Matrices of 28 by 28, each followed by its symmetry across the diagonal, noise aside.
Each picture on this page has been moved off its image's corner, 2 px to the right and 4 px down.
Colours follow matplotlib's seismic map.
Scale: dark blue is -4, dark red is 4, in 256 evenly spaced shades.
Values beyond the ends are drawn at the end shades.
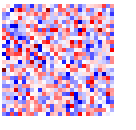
neither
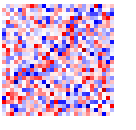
antisymmetric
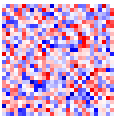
antisymmetric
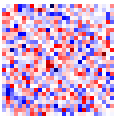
neither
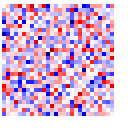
antisymmetric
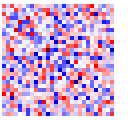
symmetric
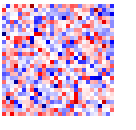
antisymmetric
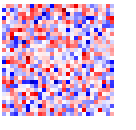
neither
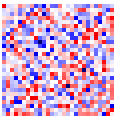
symmetric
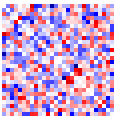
symmetric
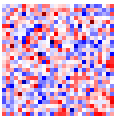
symmetric
